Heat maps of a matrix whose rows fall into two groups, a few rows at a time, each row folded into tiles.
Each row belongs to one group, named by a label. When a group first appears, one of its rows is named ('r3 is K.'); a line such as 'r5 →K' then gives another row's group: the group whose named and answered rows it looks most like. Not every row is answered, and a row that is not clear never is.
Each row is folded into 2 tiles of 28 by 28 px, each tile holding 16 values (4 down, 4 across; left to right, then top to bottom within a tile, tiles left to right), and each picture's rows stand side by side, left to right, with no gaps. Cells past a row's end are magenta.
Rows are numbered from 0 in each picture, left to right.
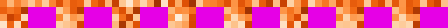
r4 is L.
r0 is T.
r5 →T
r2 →T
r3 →L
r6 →L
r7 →L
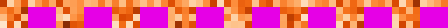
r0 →T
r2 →T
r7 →T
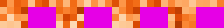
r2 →L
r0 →L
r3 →T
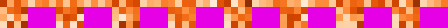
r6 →L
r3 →T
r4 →T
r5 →T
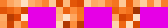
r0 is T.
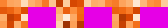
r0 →T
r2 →T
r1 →L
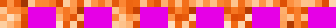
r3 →T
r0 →L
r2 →L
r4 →T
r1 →T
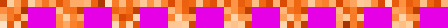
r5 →L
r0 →T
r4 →L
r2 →T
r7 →L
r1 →L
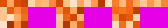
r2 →T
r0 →L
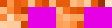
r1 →L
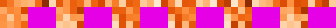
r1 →L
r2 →T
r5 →L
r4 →T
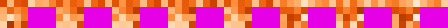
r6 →T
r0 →L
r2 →L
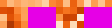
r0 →T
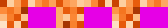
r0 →T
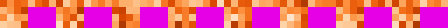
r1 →T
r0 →L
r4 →L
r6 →L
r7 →L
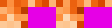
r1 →L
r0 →L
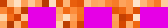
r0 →T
